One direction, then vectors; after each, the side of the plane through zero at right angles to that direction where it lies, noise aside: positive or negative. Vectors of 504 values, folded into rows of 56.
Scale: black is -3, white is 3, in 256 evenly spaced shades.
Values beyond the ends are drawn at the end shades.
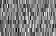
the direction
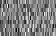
positive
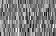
negative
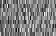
positive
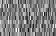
negative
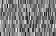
negative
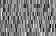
positive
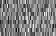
positive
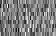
positive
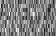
negative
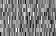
negative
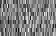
positive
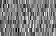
positive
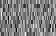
positive
